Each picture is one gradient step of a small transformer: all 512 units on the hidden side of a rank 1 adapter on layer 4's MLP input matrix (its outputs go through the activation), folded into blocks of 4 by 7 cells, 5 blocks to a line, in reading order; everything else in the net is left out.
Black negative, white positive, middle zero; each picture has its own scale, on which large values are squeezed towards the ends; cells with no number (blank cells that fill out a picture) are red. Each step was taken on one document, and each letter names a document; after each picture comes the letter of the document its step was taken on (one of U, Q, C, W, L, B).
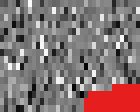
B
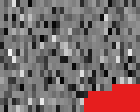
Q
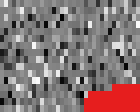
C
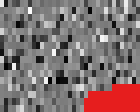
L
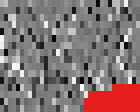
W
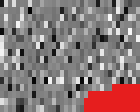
W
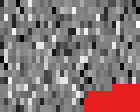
B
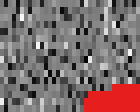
Q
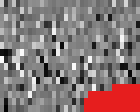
L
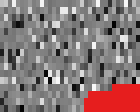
L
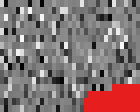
L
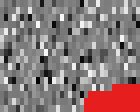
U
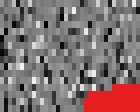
C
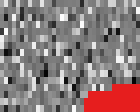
U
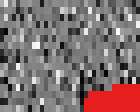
C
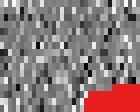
B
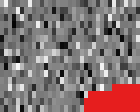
B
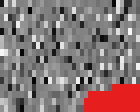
W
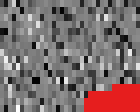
Q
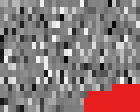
B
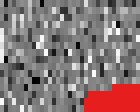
U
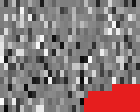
U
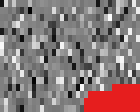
W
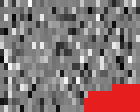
B
